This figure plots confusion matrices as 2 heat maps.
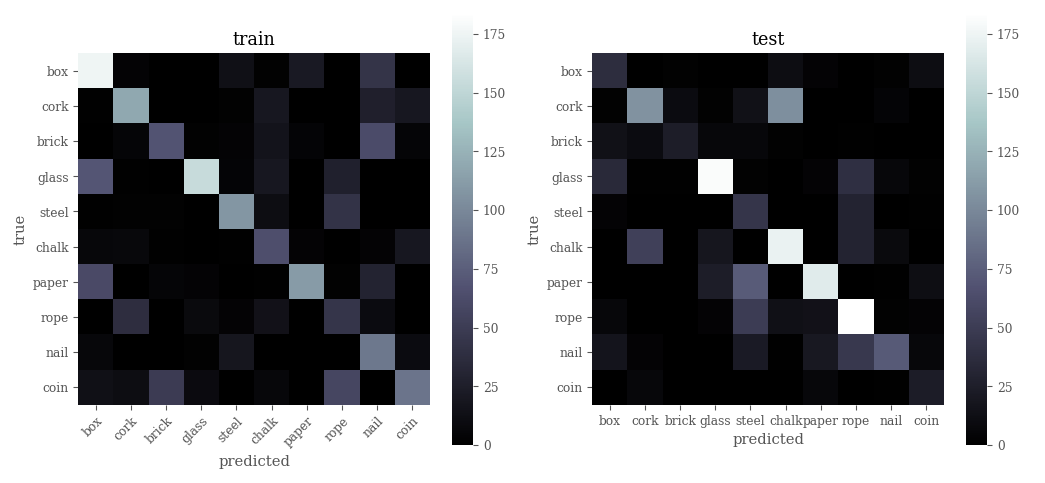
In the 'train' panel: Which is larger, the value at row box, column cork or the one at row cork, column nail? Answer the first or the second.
the second
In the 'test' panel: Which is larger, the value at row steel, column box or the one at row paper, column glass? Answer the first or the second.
the second
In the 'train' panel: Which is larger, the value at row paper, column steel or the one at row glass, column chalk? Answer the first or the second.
the second
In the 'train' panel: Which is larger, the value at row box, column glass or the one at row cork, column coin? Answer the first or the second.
the second
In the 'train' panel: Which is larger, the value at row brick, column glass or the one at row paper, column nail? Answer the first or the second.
the second
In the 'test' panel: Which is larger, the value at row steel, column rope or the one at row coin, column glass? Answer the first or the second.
the first
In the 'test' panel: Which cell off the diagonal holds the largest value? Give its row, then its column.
cork, chalk
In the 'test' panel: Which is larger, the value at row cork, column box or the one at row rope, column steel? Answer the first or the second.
the second
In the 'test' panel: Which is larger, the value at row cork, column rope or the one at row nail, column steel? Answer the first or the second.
the second
